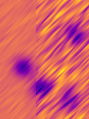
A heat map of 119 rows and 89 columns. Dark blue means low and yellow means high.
Neither half mirrors the other. Four dips sink into the field. No single row or column stands out from its neighbours. A vertical seam about 40% of the way across splits the table, and the left part is calmer.
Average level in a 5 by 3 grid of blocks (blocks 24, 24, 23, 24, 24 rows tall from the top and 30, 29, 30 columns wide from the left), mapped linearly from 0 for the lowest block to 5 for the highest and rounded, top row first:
555 / 540 / 244 / 305 / 542
